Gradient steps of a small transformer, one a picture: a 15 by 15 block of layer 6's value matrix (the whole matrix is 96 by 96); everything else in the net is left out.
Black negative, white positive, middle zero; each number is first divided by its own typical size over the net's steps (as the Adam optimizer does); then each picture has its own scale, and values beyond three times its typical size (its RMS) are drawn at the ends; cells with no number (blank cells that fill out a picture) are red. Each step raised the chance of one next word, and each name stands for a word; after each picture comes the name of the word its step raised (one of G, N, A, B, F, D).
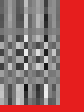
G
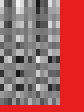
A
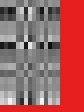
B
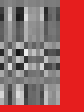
G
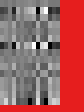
B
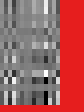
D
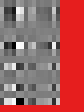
B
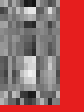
A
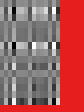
B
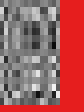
A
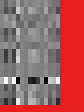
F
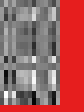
A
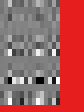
F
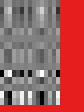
D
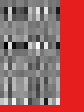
B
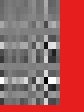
F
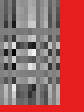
G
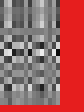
G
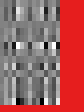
B
